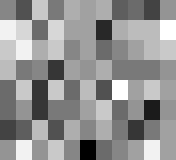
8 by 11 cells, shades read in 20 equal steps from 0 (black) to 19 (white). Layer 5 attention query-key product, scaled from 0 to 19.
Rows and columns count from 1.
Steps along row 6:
up down up same up up down up down up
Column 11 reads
11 19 15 11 12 11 12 12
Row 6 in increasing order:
2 4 8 8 9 9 11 11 11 12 15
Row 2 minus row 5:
10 1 4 1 4 -2 -3 -6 2 -1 7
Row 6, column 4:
9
